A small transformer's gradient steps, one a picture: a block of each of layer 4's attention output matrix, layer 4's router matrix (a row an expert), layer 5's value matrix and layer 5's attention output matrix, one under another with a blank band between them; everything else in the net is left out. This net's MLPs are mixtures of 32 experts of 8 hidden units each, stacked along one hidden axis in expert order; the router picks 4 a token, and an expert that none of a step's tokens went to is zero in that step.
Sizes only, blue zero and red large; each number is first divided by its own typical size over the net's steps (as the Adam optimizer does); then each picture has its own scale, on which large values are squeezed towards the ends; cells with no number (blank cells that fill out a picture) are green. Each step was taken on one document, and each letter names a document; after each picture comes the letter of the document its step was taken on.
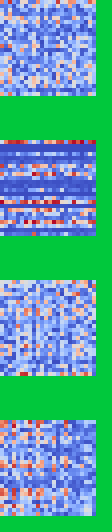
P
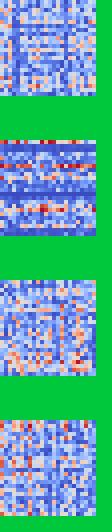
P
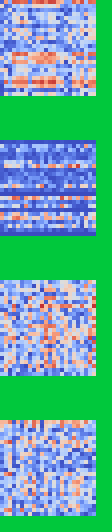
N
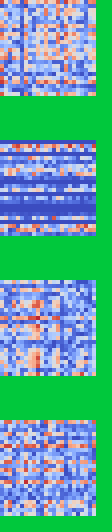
N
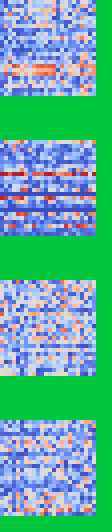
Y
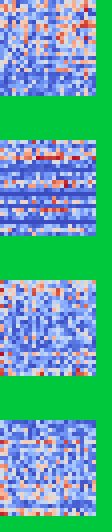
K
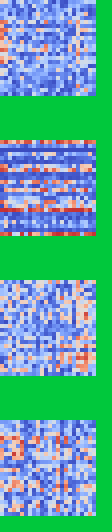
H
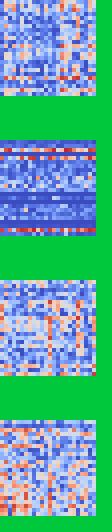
N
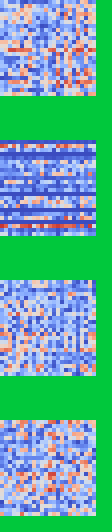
Y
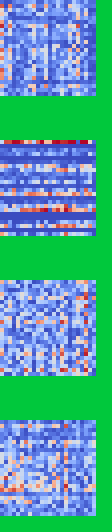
H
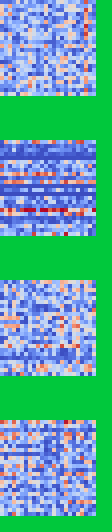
P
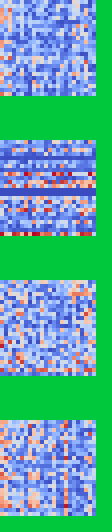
P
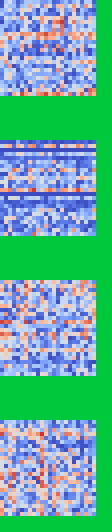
Y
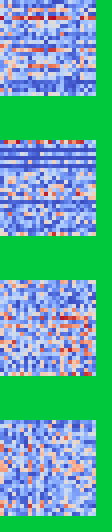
P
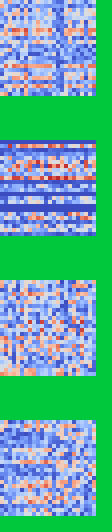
Y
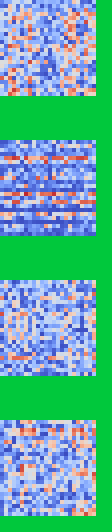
N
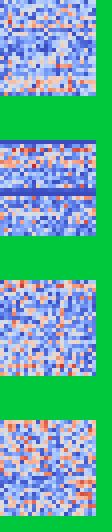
Y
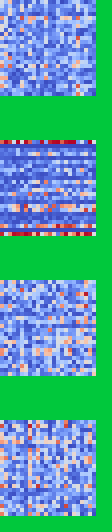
H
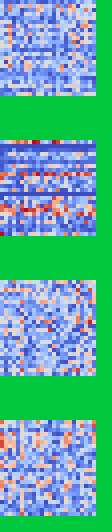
P
